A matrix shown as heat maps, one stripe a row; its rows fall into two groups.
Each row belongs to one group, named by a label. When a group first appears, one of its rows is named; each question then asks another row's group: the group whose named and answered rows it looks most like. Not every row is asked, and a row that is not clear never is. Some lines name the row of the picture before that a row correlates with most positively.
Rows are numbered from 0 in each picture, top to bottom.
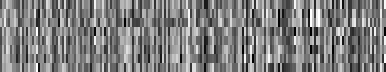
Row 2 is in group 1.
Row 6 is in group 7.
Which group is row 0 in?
7
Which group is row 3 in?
7
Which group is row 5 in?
7
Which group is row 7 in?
7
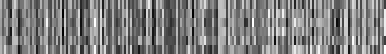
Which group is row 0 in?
1
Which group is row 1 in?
1
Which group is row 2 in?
1
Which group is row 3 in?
1
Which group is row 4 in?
1
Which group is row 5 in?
1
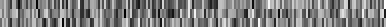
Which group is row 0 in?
1
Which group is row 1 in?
1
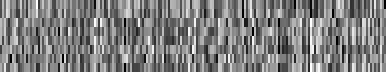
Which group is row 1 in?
7
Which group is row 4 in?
1
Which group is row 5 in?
7
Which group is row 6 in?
1
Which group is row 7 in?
1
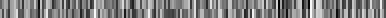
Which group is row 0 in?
7
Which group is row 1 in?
1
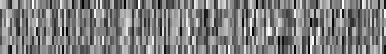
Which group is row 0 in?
1
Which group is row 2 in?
7
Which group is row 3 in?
7
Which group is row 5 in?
1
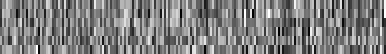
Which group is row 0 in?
7
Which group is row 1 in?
7
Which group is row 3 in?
7
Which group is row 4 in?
1
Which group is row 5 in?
7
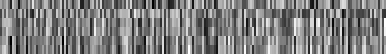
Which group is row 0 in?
1
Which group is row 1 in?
7
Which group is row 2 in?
7
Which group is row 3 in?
7
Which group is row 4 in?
1
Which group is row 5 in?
1
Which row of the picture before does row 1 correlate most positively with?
2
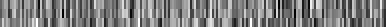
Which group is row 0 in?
7
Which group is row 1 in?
7
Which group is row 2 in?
7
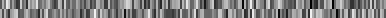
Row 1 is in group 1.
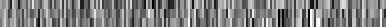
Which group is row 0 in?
1
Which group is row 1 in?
1
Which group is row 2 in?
7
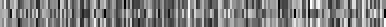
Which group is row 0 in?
1
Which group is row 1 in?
1
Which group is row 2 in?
1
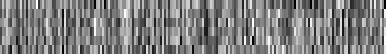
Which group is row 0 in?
7
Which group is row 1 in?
7
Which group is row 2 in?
1
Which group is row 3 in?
7
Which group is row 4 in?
7
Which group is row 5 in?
1
